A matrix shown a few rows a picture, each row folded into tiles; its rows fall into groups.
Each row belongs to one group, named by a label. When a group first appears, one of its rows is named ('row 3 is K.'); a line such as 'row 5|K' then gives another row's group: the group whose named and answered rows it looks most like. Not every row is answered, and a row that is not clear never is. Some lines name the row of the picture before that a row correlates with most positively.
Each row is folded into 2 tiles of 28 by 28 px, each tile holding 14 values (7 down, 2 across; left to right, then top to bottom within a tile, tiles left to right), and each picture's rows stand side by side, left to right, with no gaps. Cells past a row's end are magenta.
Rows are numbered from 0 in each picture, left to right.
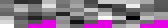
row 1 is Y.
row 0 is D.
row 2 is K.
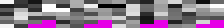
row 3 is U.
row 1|Y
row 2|D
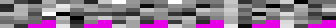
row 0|D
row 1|Y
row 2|K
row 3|K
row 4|Y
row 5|D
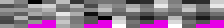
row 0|U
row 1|D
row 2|D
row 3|D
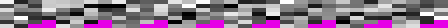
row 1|K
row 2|U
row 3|K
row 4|D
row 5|K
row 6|U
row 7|K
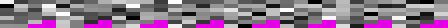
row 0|U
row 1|D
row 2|K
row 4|Y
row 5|Y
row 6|Y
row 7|D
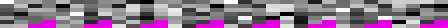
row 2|D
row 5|Y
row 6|Y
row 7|K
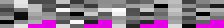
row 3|Y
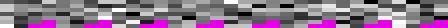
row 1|Y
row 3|K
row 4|K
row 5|U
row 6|Y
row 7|D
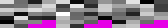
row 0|U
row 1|D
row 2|K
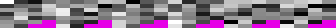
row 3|D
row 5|K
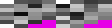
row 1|U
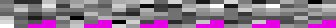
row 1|K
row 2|K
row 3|U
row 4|U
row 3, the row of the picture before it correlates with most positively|1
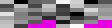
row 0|D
